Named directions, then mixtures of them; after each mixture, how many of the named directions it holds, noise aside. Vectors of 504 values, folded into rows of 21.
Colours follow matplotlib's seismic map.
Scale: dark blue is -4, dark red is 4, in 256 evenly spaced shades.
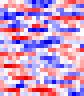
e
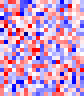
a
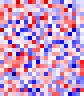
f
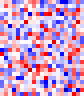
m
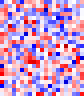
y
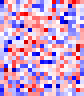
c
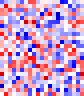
three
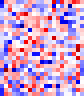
one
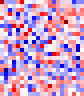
three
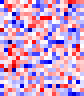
three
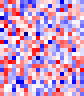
one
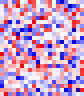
two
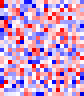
two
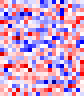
three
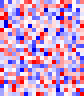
three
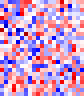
one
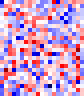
two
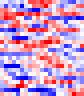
one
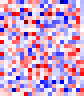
three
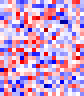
three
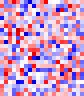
two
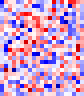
one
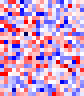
two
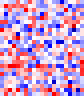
three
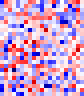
two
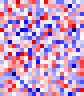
one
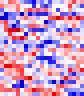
two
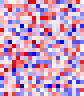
three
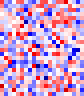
three
